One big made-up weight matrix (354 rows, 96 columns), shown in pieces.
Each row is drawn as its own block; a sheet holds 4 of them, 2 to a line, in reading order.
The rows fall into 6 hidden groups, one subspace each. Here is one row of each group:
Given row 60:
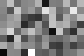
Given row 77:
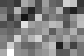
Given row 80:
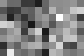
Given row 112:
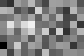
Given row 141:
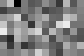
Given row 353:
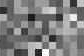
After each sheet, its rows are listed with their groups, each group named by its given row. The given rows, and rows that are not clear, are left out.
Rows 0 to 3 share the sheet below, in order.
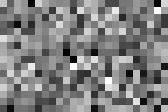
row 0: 112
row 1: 77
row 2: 77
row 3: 80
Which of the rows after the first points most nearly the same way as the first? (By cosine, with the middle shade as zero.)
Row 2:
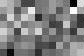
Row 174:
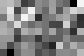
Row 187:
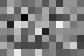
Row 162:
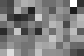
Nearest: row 174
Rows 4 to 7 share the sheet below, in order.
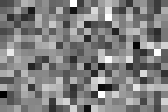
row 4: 77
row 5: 80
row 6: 80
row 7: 60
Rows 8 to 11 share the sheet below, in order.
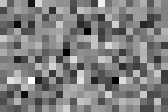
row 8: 112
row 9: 141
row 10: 112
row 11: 112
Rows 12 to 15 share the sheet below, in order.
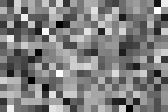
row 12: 141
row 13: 77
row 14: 80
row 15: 353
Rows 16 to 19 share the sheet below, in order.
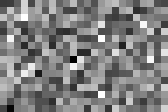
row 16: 80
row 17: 60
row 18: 77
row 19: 60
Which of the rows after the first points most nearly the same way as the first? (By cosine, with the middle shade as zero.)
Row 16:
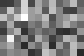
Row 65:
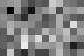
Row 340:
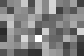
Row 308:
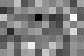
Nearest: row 340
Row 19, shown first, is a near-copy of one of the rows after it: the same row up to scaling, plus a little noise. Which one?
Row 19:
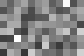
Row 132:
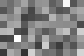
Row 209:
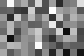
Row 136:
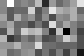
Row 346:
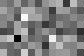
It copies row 132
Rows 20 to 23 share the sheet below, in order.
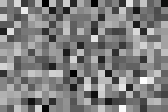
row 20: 141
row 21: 60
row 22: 353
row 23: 141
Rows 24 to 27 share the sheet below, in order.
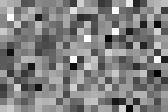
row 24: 77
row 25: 80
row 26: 77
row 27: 353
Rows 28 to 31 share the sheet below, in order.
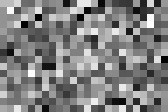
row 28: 77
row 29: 141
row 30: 353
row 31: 353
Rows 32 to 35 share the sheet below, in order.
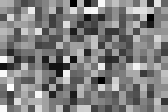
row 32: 77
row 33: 141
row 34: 141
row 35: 60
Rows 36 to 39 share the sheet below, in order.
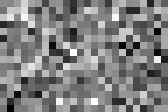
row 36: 80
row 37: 353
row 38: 77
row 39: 353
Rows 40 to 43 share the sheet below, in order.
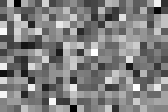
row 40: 141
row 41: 77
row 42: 80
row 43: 60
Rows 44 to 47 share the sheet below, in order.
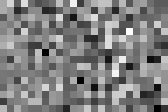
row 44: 353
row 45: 80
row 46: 112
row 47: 353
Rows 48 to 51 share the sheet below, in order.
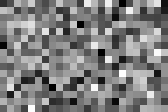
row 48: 112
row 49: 353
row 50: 60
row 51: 353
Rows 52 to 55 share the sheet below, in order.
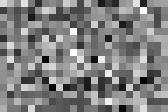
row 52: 353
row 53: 112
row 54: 60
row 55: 141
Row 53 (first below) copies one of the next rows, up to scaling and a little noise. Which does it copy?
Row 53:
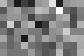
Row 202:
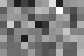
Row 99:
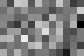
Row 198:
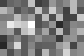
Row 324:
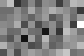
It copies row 202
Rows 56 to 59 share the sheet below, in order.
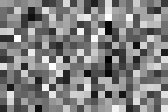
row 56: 60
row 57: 80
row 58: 141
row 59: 80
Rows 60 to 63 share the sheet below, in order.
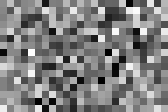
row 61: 60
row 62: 353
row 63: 353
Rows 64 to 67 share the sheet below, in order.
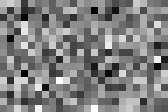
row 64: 80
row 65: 80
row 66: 141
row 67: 77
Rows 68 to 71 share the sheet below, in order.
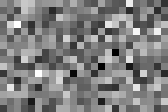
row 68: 60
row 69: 60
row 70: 353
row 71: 60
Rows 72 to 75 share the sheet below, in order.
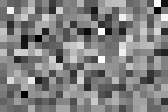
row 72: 80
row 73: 77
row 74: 112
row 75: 141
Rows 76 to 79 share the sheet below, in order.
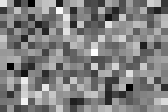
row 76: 112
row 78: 80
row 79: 80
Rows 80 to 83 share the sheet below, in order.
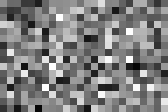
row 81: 80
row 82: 141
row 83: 60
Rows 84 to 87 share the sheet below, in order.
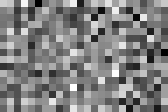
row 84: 353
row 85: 60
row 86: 353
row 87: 353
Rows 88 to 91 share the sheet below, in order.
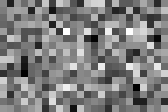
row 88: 60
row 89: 80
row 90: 80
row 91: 60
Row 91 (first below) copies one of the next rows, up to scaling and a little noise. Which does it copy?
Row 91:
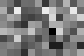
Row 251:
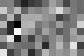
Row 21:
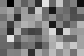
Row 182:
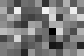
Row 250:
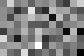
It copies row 182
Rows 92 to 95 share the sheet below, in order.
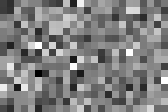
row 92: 353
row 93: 353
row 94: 77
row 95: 112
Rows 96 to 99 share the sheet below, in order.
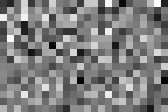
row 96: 80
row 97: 353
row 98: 112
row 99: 112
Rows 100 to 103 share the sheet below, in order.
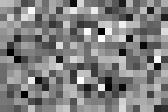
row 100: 77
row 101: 77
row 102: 112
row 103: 77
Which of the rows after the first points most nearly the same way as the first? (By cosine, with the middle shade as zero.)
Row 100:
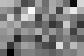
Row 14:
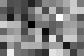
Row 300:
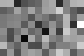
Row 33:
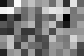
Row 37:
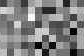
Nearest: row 37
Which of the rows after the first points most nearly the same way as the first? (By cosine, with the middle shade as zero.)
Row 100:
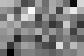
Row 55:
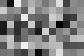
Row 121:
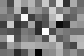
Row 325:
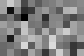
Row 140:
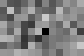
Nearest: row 140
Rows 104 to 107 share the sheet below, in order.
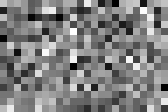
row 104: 353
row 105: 112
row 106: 77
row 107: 141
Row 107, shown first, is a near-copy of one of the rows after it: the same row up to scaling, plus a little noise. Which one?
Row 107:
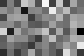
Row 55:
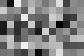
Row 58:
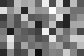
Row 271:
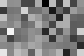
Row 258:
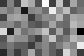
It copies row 258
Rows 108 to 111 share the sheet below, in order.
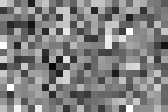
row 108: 112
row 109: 80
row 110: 141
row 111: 353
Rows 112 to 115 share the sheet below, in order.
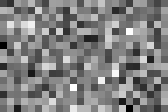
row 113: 80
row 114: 353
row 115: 353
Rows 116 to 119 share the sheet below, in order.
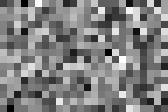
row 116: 353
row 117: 60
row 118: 77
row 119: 80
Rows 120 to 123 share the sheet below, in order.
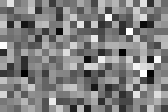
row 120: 112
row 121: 141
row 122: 80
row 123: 141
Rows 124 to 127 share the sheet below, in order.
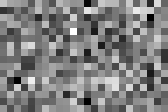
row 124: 353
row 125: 141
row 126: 60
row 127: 112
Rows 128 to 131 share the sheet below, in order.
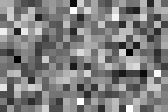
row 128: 77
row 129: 353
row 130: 141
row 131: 353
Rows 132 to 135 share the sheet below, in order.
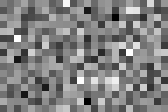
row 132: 60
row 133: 353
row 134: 112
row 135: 112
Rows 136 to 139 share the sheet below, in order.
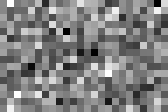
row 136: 60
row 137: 77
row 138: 77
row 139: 80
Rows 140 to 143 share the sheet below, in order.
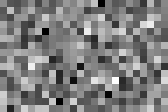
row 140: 80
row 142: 80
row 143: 112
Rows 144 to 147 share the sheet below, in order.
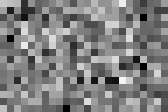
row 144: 80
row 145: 80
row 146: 112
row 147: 112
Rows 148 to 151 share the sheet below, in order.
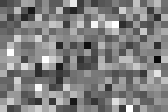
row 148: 77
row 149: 112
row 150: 353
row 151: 353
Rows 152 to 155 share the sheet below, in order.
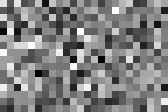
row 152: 141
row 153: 80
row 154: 77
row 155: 141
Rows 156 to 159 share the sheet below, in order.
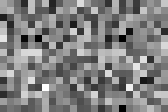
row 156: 80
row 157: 80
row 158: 80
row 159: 141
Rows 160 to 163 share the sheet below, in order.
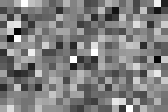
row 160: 60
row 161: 77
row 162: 77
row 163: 353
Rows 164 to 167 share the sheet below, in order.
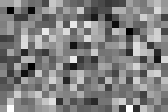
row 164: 80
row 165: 80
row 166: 77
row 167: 353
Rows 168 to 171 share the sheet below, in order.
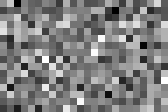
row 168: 141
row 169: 77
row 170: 141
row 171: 112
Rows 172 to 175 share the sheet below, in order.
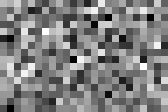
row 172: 80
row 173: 141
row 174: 77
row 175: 112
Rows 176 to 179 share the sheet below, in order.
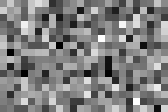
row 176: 80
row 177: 77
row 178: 80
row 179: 80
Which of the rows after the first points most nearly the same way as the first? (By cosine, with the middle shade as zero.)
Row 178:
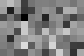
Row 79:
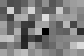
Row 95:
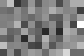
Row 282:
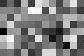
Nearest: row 95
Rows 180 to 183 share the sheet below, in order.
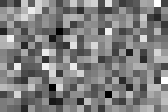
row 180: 80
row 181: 353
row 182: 60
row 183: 112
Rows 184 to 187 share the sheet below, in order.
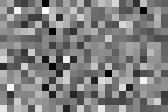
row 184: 60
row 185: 112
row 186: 141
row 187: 141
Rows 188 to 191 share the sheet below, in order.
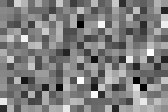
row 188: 112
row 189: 112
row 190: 112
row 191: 60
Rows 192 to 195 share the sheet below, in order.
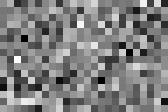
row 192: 112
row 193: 353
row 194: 141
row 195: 60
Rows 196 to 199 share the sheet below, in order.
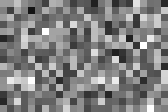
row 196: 80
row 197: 80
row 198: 112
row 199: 112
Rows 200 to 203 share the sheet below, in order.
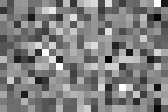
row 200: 353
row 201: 353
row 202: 112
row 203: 353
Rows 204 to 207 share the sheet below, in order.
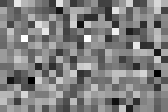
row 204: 112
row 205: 80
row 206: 112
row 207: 353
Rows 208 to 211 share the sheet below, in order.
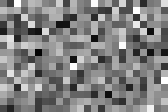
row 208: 141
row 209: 60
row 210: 77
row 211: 112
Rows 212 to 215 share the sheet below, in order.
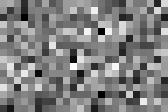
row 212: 80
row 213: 77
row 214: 77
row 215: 77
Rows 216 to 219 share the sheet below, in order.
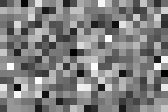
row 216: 353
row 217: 112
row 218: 77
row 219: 77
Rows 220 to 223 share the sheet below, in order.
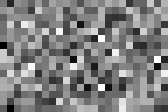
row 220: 112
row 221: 60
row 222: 77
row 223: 77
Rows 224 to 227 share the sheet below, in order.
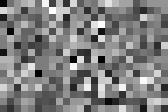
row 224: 141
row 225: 60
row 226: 77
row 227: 141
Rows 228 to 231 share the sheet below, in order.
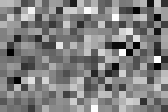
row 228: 77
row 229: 353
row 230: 60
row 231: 77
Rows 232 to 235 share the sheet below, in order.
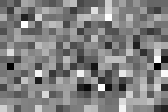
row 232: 77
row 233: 80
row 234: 77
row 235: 77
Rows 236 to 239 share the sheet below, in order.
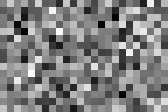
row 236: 60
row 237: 353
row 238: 353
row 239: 80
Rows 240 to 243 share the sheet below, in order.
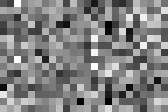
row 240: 141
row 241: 80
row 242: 141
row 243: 80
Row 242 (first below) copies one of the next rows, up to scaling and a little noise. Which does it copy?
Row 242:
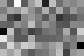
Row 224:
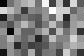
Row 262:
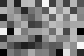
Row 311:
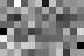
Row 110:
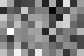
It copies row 311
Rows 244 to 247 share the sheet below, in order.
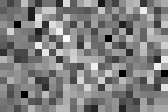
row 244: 353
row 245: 112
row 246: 112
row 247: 77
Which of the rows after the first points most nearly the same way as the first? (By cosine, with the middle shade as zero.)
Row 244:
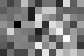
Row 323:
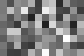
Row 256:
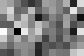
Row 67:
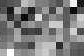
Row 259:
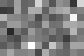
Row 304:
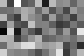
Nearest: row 323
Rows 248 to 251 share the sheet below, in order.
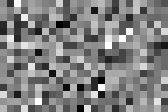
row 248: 141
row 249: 80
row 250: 60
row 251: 60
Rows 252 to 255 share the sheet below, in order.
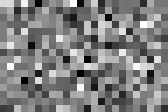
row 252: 353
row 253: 141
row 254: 77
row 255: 141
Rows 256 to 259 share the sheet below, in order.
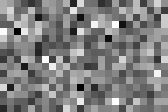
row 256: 77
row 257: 112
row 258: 141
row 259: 353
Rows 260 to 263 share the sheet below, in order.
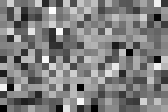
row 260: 60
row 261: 353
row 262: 141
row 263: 77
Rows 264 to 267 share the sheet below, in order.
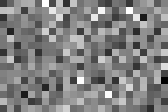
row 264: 141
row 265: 60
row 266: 112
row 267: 112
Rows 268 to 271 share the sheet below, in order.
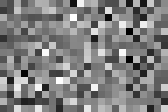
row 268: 353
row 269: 141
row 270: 141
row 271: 141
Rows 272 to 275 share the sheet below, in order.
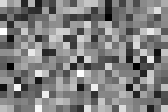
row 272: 80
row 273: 80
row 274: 77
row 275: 141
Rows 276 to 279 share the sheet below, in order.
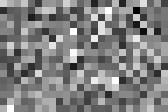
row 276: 353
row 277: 60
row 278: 77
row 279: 112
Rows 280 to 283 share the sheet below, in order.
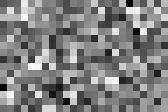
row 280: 80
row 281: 60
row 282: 80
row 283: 112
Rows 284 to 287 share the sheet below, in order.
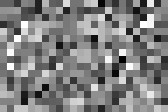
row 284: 77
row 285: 141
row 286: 80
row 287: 353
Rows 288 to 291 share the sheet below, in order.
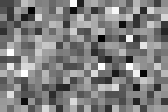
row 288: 77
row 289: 77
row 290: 80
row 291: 60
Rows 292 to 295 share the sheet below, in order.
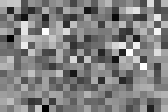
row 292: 80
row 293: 353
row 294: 353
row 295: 112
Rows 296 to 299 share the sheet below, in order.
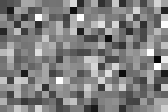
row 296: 77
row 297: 112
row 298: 141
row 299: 77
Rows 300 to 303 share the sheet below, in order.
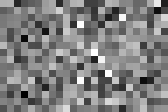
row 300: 112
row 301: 77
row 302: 112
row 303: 141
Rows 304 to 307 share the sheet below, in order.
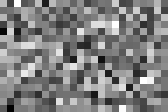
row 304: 141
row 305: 112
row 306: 77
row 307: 141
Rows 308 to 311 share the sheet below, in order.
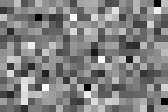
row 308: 353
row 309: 77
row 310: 80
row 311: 141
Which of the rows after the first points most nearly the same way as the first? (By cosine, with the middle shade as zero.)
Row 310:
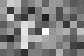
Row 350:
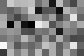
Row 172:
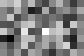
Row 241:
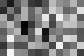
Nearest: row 172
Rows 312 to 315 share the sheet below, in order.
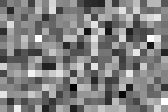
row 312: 80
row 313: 80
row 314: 353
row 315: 80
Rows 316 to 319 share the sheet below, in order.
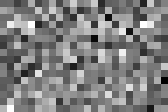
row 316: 112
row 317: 141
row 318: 77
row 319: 112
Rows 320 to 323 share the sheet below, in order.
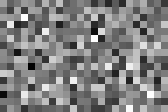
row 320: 141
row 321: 60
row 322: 80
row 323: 353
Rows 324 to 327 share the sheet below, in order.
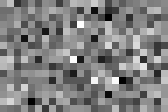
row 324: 112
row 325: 80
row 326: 353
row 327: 112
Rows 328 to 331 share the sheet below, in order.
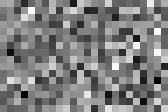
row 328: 77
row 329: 353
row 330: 112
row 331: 80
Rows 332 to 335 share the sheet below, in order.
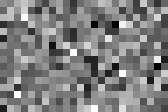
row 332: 80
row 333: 112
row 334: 60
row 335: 77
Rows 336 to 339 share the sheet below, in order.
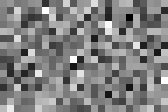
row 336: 60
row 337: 80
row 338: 77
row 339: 112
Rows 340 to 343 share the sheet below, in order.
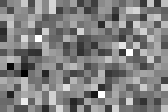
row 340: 80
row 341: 353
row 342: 80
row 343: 60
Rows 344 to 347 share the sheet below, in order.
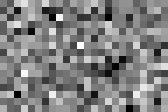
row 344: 60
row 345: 80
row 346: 60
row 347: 80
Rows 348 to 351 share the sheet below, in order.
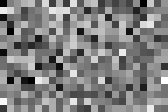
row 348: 141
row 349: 141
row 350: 112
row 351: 112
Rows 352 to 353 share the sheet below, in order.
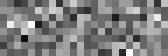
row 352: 112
